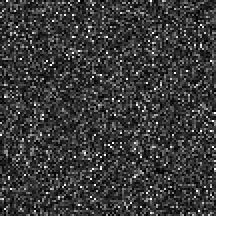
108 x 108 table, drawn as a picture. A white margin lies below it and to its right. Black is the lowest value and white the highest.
Histogram: skewed, a long tail of high values. Odd rows or columns: none. Seam: none. Grain: fine. Mirror symmetry: none. Average level on the scale: 20%. Stripes: none.
